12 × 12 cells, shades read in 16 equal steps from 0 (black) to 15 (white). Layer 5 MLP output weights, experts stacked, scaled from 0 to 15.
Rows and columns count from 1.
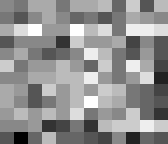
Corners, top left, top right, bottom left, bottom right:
8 11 5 5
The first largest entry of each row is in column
10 4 3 6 7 10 7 4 7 6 11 4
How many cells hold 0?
1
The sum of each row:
107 90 143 89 95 110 112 105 104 107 103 64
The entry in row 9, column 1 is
10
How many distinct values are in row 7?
8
